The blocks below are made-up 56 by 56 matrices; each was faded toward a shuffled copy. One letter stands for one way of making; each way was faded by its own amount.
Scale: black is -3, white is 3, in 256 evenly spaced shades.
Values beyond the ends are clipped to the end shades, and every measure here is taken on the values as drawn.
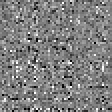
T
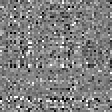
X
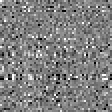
X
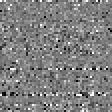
T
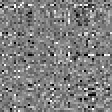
X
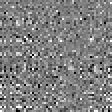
X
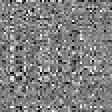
X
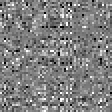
X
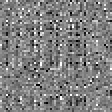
X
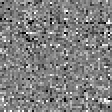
T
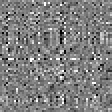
X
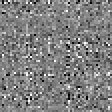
T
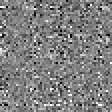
T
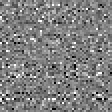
X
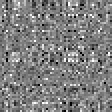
X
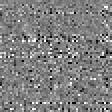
T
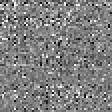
T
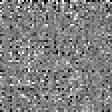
T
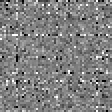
T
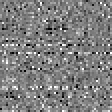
X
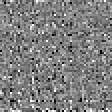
T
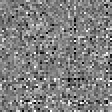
T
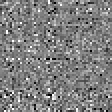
T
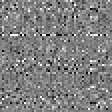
X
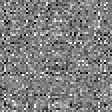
X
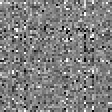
T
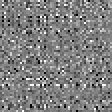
X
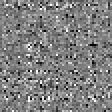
T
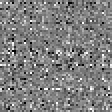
T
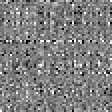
X
